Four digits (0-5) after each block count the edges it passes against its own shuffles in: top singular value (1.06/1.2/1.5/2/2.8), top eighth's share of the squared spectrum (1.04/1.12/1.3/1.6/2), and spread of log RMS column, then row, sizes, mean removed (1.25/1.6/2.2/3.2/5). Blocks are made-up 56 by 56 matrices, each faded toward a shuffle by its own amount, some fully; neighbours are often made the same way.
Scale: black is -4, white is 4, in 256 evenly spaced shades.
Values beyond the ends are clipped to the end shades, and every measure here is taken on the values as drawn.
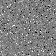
0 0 0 0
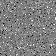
0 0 0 0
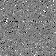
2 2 0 1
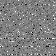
2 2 0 2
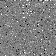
1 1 0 1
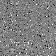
3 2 0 0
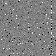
3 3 1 0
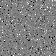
2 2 0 0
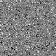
3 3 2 1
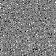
3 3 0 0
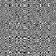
4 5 3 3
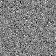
1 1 0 0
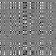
5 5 4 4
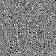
3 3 1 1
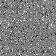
3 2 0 0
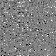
3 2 1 1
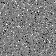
1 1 0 0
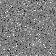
1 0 0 0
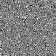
3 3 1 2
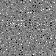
3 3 1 1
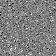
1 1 0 0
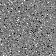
1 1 0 0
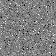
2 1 0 0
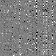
4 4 2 1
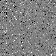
2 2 1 0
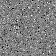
0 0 0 0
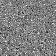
0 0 0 1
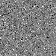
0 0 0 0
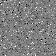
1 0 0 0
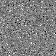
0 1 0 2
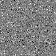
1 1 0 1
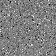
0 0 0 0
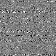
1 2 0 3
